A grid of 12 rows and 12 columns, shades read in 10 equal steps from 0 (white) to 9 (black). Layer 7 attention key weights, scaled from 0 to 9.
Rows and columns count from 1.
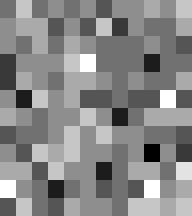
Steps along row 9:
up down up down up same up down up down up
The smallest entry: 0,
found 4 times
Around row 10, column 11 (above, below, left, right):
4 4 3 1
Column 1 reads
5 4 4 7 7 4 3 6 4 3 0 6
